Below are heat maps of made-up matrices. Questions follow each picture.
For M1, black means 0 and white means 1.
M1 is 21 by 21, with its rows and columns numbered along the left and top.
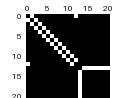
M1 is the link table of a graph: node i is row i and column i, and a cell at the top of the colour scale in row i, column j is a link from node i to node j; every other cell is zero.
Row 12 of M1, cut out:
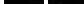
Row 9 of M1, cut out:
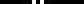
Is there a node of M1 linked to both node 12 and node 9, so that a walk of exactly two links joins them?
no
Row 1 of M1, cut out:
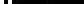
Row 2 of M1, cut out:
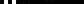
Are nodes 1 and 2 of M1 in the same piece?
yes
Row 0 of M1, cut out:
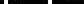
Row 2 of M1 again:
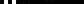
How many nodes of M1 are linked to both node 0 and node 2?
1
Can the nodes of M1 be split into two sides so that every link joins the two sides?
no
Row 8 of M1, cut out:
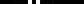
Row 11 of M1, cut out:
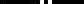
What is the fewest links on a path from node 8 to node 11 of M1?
3
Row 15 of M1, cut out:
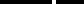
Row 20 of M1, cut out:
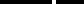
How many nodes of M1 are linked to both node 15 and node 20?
1
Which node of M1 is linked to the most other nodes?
node 13
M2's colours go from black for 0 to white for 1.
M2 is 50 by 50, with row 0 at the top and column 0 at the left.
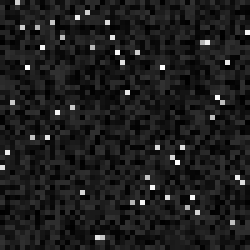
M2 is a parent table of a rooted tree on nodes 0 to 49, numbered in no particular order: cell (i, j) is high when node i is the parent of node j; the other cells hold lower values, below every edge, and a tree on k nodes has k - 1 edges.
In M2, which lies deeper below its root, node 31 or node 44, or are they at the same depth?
node 44
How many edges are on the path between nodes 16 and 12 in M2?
9
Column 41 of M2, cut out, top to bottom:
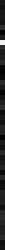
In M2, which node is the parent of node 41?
8
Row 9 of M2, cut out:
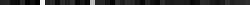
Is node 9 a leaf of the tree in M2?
no
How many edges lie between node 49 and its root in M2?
6
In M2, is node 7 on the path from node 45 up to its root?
yes
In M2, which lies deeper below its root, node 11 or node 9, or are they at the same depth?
node 9
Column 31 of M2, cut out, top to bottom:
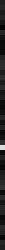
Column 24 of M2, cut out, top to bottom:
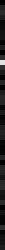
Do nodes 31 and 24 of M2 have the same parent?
no
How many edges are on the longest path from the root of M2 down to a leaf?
10
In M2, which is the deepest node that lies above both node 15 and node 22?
5
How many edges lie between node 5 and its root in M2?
1
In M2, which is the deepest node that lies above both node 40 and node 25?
9
